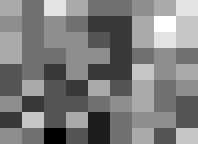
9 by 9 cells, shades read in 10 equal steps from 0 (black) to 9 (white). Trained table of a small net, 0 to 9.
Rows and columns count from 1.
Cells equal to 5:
16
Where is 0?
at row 9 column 3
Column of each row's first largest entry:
3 8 8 1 7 2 7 2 9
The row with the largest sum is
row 1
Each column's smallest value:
2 2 0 2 1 2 4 3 3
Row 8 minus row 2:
-3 3 -2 2 -1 2 -1 -4 -4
